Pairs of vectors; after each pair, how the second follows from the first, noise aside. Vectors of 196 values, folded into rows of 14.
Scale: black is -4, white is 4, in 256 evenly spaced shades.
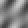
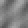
shrunk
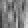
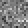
shuffled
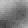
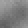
shrunk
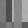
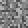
shuffled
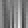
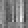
wrapped around
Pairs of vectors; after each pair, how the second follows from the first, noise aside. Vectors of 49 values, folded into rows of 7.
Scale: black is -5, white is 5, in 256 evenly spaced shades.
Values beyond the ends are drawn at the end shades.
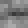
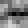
scaled up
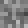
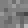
partly zeroed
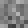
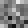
scaled up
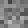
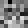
scaled up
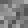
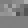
partly zeroed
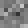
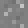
partly zeroed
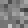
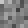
shuffled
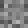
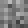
shuffled
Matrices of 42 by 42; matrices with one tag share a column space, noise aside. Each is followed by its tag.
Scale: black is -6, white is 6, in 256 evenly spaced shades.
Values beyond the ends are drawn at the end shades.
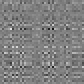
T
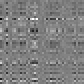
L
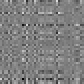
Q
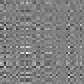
T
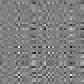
T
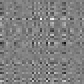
L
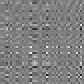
T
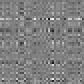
L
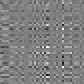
T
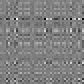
L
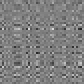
T
